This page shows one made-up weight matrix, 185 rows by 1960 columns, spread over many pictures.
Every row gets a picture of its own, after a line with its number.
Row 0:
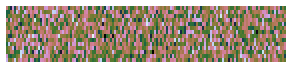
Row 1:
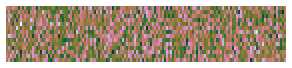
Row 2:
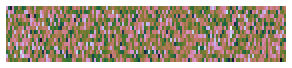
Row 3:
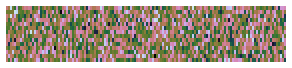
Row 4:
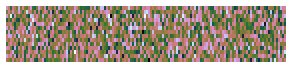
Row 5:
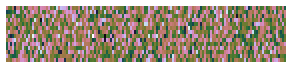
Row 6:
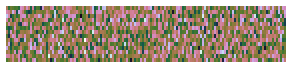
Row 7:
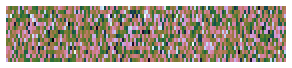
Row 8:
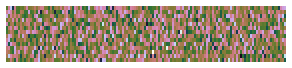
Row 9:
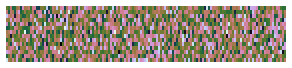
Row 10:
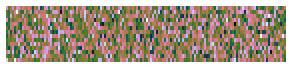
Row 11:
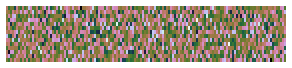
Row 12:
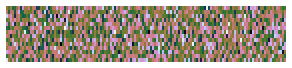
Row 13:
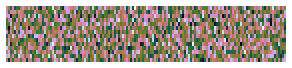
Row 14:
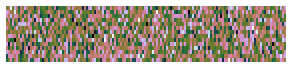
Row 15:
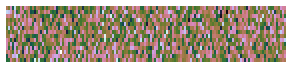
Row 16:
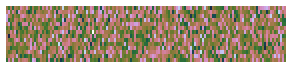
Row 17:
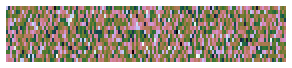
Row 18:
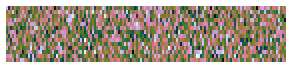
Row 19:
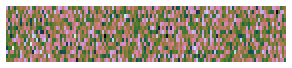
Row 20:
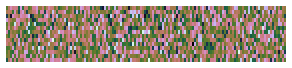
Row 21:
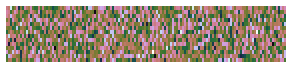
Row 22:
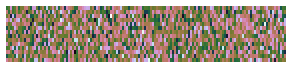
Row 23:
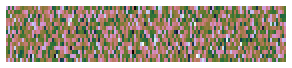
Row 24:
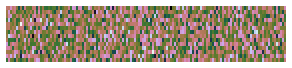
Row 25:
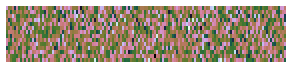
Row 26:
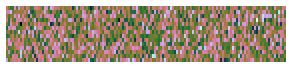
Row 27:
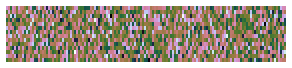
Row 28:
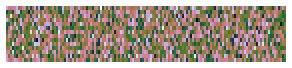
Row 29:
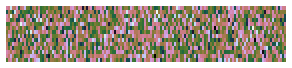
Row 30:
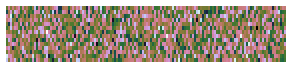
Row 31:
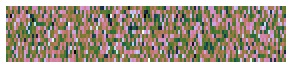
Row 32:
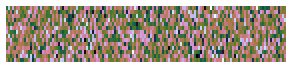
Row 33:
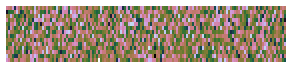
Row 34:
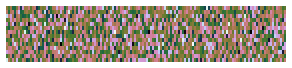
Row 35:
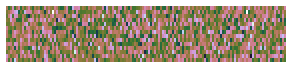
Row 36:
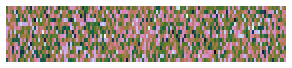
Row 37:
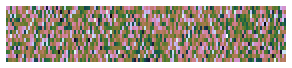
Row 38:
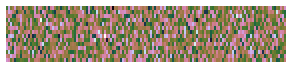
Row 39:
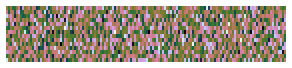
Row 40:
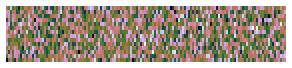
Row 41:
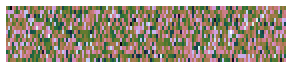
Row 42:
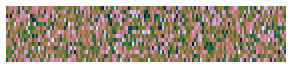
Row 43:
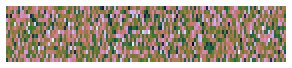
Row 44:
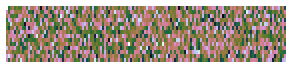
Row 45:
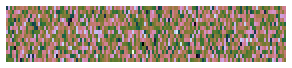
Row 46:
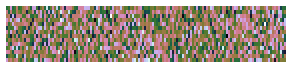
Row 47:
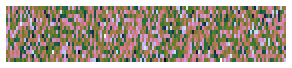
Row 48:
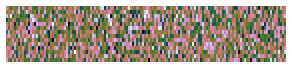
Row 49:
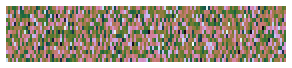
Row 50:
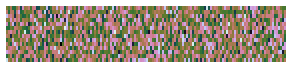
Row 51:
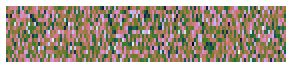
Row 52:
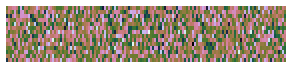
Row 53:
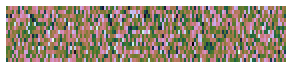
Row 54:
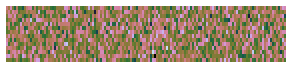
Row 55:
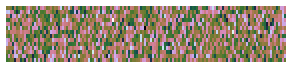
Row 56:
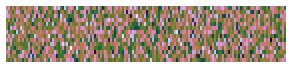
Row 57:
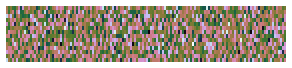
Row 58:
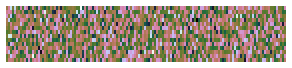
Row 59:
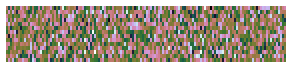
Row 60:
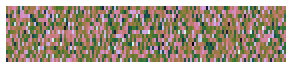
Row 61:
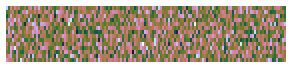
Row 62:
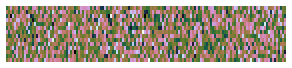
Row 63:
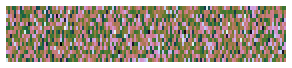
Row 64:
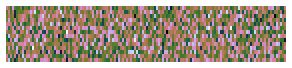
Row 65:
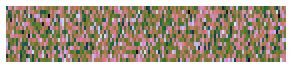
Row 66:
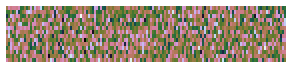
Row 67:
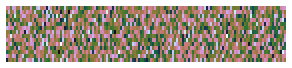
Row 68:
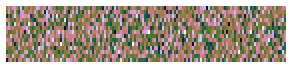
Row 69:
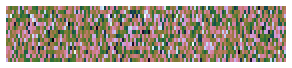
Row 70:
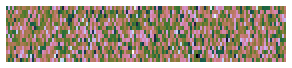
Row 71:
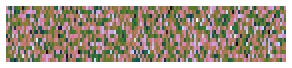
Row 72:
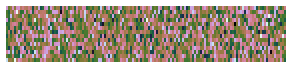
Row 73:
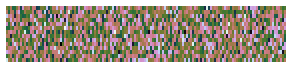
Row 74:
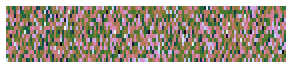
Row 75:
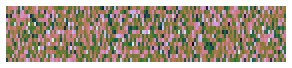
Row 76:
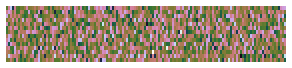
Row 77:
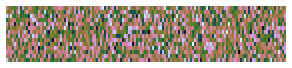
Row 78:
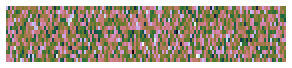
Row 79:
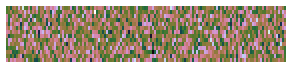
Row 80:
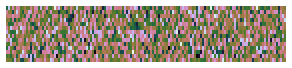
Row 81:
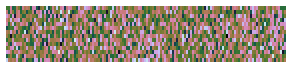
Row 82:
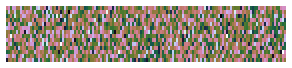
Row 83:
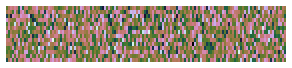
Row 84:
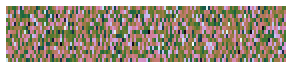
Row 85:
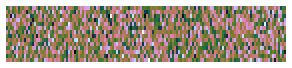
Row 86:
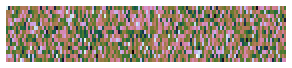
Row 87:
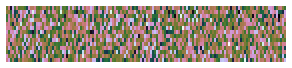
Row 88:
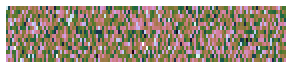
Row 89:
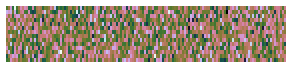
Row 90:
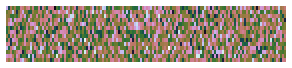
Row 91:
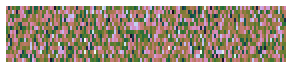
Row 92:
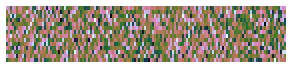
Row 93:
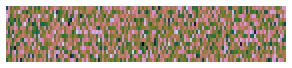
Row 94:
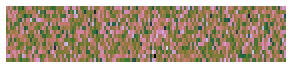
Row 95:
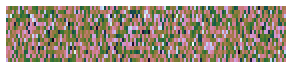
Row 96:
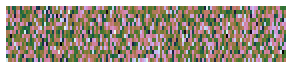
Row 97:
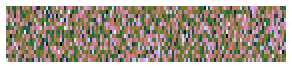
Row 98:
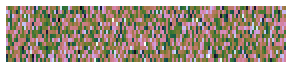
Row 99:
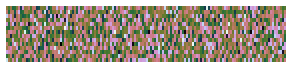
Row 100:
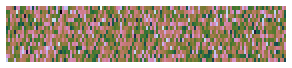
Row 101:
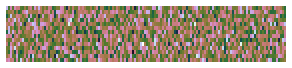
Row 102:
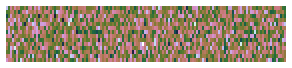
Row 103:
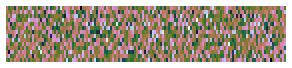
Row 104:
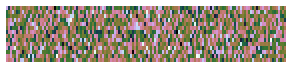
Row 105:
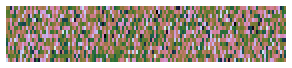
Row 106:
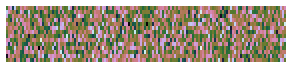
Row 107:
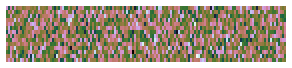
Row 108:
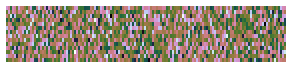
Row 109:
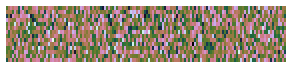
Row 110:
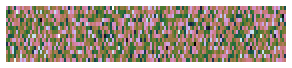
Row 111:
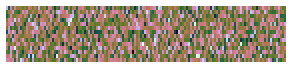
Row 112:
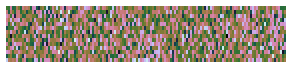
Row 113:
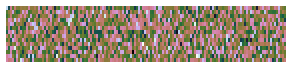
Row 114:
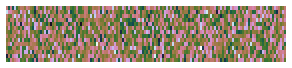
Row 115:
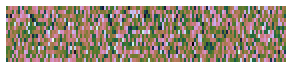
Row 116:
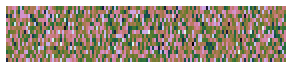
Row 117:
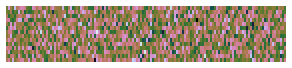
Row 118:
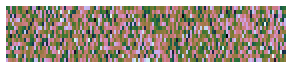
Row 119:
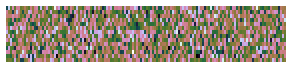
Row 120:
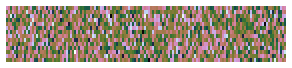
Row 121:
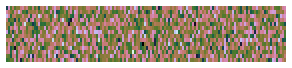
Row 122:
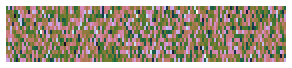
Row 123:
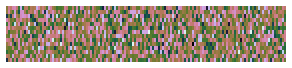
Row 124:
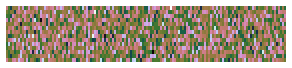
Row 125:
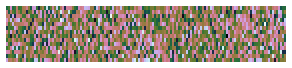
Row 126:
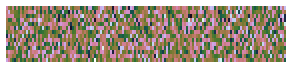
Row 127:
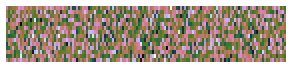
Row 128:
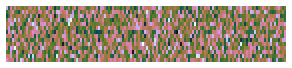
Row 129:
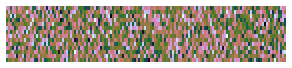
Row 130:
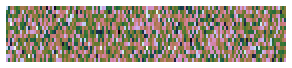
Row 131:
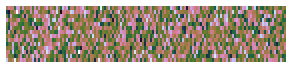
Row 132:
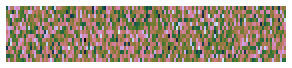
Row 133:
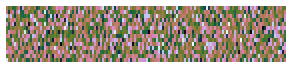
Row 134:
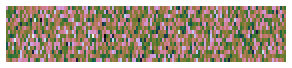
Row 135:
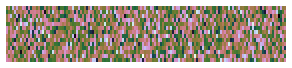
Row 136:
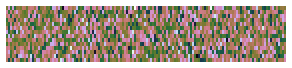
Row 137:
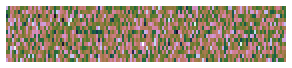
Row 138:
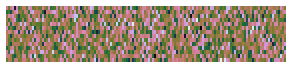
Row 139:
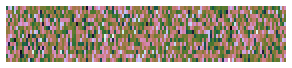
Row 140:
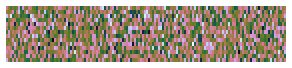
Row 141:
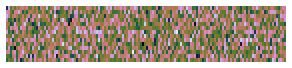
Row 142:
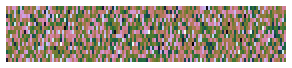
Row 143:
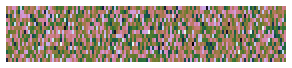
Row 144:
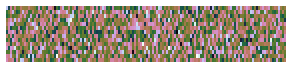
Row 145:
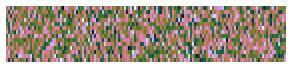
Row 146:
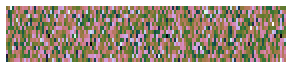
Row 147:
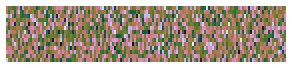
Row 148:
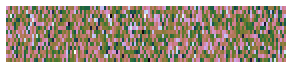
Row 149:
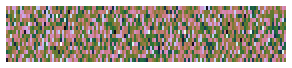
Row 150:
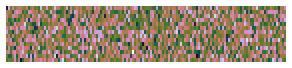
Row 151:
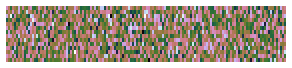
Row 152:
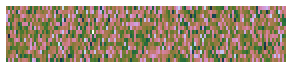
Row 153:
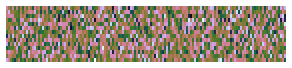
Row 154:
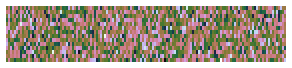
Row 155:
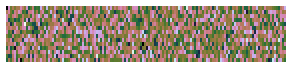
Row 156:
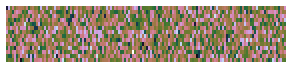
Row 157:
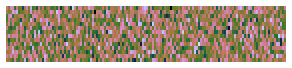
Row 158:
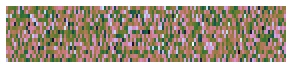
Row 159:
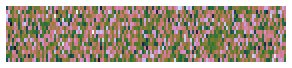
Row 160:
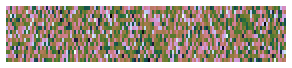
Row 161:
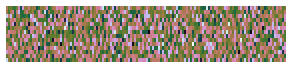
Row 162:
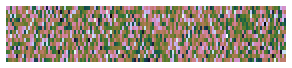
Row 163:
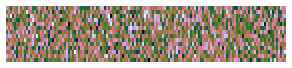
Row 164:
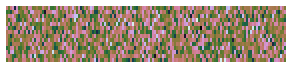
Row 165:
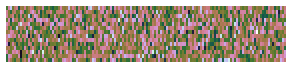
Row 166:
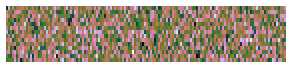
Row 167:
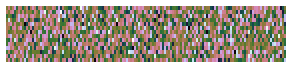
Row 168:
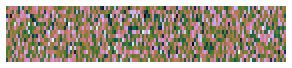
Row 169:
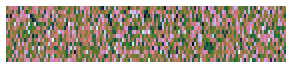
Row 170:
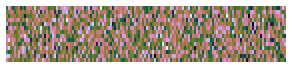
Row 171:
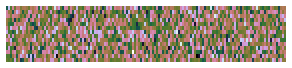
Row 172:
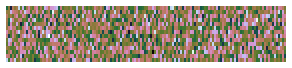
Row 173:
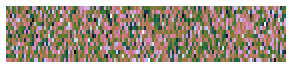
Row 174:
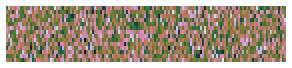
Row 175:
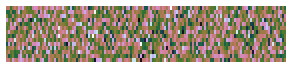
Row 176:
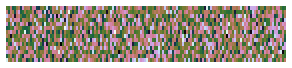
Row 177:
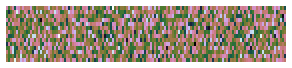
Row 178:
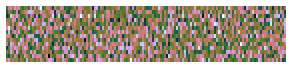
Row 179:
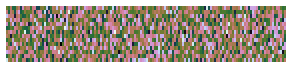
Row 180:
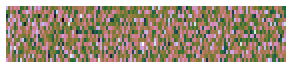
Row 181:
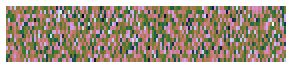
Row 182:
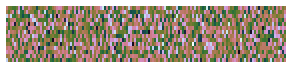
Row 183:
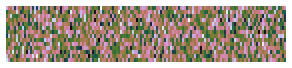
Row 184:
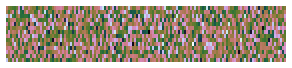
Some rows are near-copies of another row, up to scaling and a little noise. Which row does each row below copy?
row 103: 11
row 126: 153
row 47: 154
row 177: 110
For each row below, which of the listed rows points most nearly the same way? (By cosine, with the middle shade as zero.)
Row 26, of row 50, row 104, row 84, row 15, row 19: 15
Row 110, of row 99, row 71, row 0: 0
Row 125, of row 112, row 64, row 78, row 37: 112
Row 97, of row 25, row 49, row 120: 49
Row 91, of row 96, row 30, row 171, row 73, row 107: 107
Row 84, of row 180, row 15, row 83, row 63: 63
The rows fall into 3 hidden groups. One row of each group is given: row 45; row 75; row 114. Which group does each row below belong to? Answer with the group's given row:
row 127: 114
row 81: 75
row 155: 45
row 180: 45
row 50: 75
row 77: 75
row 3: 114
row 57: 75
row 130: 45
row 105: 114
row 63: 75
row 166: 45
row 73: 75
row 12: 75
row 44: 45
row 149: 75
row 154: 114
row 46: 75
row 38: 114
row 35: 114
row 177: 114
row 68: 75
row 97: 75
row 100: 114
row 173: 75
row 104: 45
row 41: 114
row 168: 75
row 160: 75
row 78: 45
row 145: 45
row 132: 45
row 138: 114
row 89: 114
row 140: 75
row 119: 45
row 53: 75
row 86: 45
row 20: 75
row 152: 45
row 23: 45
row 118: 75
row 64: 114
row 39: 75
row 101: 45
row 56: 45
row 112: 75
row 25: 114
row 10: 114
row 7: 75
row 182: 75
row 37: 75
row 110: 114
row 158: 75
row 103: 114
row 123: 75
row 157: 114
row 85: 75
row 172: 114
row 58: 114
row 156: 45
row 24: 114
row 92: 75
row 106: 114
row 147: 75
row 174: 45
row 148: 75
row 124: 114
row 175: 114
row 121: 45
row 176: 75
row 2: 114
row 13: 45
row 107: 45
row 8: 114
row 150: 45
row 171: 45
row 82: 75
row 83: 75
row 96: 75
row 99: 75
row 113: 45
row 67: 75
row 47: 114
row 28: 114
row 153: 114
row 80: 45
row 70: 45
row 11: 114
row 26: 114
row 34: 75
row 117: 114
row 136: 45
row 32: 45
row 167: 114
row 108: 75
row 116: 75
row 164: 114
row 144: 45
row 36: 114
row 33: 114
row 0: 114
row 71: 114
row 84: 75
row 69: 75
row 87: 114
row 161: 75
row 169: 75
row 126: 114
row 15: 114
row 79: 114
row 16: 45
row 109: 75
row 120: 75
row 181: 114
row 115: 75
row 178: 45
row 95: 75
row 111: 45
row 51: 75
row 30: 114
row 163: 75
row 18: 45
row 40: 114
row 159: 45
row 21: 114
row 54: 114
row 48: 75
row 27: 75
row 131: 114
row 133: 75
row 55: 114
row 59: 45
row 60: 75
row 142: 75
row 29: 114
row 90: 45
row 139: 114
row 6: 45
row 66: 45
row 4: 75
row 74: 75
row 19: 114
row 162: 75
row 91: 45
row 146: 114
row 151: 75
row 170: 114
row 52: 75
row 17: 45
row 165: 114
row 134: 114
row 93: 45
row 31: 75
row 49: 75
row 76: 114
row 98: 114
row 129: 75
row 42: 75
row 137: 45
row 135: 114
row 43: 75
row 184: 75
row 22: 75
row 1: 114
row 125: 75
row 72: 114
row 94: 114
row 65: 114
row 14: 114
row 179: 75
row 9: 75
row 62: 75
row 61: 45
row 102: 45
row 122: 114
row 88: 45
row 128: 45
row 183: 114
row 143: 75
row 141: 45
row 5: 114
